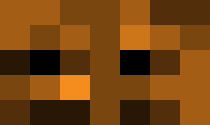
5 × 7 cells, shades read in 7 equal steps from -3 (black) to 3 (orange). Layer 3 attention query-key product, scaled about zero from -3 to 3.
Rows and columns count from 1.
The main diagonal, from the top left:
1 0 -1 0 -2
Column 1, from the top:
1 1 -2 0 -1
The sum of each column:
-1 -3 1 0 -2 -1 2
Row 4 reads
0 1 3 0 0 1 1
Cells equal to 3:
1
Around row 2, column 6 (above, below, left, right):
-1 -1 2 0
